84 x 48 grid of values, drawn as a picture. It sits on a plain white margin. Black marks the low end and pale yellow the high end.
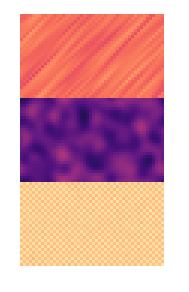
The table splits into 3 rows of 1 panel. Panel 1,1: high, slanting up to the right, faint in contrast. Panel 2,1: low, blotchy. Panel 3,1: very high, checkered, faint in contrast.
